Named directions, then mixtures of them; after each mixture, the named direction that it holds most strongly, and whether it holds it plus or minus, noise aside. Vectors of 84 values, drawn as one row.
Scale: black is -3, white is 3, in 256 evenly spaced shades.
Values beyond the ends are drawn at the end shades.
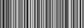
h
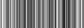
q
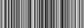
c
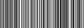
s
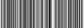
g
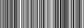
s, plus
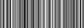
c, minus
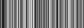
q, minus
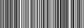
s, plus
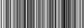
q, plus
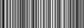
c, minus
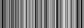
q, minus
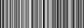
s, plus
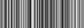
c, plus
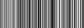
s, minus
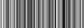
q, plus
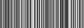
c, plus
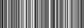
q, minus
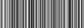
h, minus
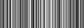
c, minus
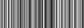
s, minus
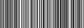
s, plus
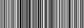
s, minus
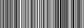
s, plus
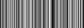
g, minus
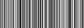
s, minus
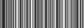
h, plus
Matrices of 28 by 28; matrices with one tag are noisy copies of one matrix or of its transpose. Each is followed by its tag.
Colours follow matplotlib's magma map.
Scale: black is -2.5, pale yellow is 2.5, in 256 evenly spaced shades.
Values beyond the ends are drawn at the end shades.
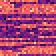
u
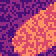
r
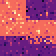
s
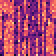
u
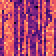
u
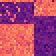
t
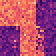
s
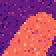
r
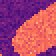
r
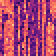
u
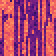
u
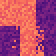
s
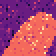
r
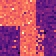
s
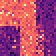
s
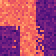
s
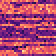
u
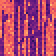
u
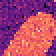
r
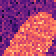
r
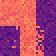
s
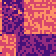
t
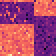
t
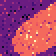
r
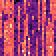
u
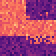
s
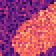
r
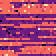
u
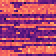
u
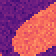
r
